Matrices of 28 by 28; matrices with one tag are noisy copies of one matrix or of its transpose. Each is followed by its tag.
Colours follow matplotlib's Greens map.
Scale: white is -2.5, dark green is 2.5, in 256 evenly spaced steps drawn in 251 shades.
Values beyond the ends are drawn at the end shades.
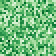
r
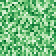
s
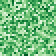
r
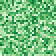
r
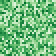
r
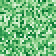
r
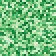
s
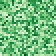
r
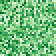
r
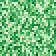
s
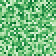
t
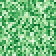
s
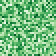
t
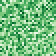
t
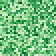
r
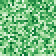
r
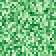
s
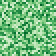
s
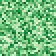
s
